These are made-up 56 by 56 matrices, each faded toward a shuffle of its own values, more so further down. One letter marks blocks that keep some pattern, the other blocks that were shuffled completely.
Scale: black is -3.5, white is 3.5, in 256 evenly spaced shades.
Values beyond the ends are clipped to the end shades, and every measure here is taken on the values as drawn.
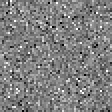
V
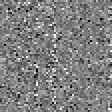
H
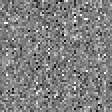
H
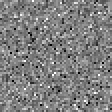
V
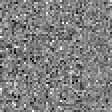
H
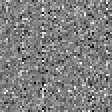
H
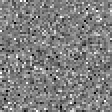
V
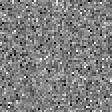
V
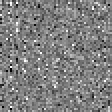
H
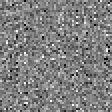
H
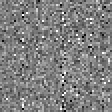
H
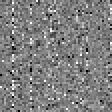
H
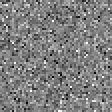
V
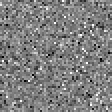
V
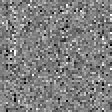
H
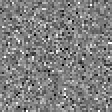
V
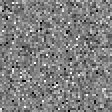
V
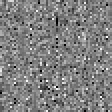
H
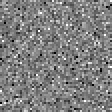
V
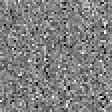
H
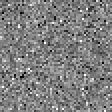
V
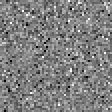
V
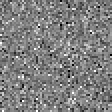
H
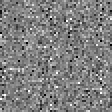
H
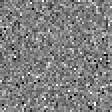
V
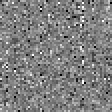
H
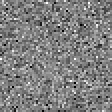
V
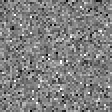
V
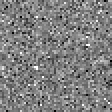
V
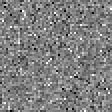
V
